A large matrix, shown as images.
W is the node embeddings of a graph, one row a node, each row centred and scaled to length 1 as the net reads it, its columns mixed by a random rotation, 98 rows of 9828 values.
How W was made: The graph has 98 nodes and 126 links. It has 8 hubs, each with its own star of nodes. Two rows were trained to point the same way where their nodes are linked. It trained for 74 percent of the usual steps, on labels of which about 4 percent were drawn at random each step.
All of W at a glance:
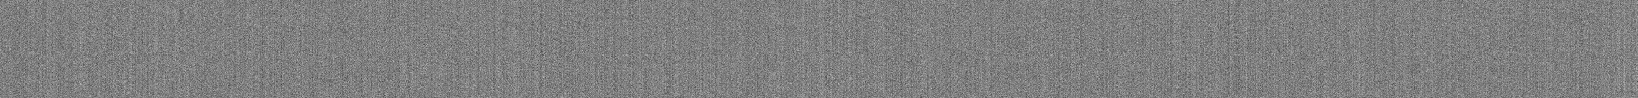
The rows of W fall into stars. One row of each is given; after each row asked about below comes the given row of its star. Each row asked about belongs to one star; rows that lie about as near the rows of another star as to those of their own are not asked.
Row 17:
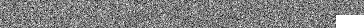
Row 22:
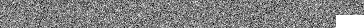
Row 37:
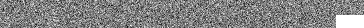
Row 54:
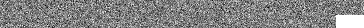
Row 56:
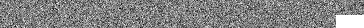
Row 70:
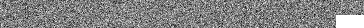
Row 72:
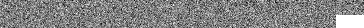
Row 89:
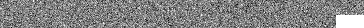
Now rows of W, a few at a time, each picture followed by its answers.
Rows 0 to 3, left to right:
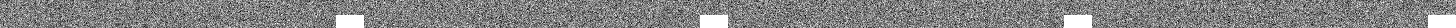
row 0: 54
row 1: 89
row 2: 54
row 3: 89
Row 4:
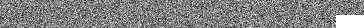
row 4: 70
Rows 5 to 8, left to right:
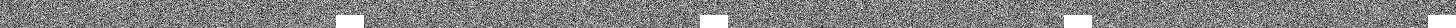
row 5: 72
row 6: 70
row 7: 54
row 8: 56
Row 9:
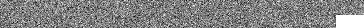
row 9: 17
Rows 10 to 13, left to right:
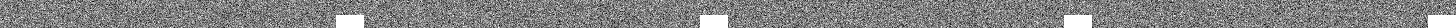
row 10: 37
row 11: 37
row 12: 17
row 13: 22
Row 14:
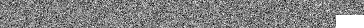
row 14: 70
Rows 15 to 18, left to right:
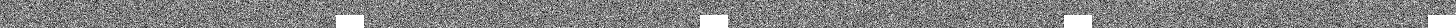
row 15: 54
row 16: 89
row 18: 17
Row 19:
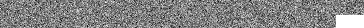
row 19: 89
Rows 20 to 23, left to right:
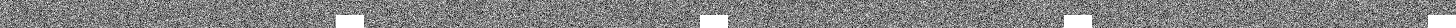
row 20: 37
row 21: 70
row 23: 56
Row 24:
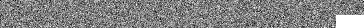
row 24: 70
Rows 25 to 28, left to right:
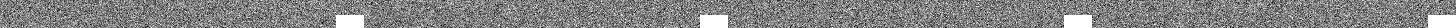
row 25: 54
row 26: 72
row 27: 22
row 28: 22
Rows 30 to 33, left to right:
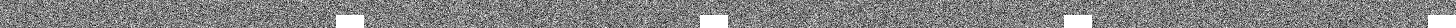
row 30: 70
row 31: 37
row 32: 56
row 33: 72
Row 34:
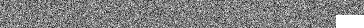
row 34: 22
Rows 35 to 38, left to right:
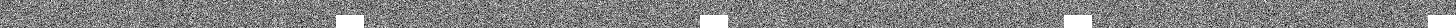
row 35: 70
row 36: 22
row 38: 70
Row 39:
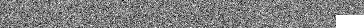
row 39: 17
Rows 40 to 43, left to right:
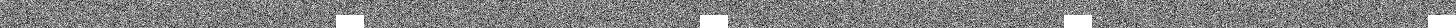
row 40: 37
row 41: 22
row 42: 72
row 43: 37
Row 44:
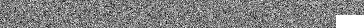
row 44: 54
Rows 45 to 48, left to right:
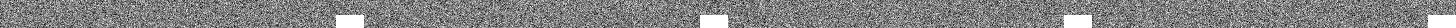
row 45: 70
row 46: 89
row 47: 72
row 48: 70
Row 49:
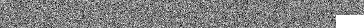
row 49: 37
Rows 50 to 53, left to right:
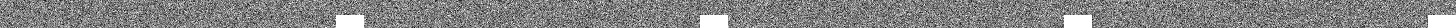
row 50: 37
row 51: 54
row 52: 54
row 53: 17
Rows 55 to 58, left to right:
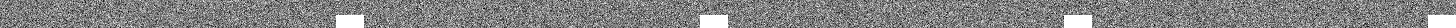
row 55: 70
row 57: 22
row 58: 56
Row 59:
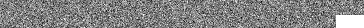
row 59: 56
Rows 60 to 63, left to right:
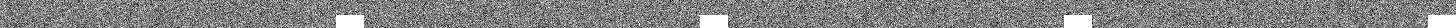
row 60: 37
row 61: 54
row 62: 17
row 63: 89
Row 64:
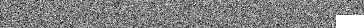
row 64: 70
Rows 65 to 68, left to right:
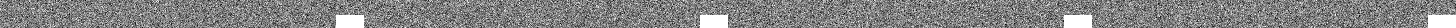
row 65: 56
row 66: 72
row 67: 70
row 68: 56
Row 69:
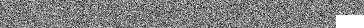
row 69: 37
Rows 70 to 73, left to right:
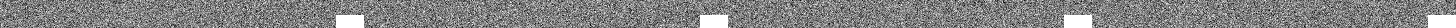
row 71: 56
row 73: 56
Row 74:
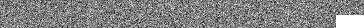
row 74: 22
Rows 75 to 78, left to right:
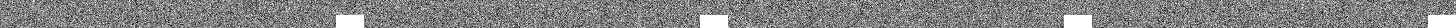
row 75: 89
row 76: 72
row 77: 72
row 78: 89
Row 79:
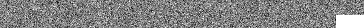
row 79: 89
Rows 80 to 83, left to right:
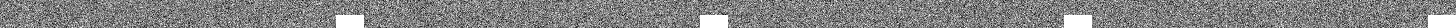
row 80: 54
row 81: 56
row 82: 56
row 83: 37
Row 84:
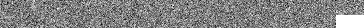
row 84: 72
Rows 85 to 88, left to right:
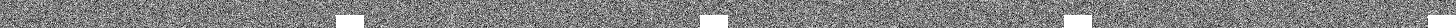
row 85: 54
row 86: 56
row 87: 56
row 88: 72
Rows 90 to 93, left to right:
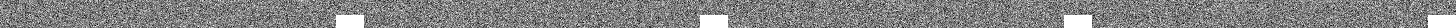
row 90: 70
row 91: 56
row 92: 22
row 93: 70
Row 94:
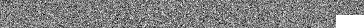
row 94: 22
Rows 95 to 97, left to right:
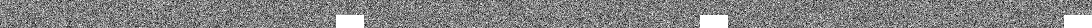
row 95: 89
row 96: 22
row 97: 17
